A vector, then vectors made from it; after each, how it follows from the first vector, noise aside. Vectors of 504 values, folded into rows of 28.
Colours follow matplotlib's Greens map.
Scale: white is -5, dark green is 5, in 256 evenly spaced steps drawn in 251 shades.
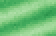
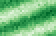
scaled up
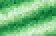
scaled up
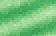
negated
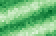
scaled up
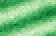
scaled up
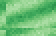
wrapped around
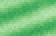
negated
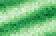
scaled up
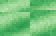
wrapped around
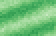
negated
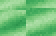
wrapped around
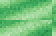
wrapped around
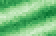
scaled up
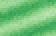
negated
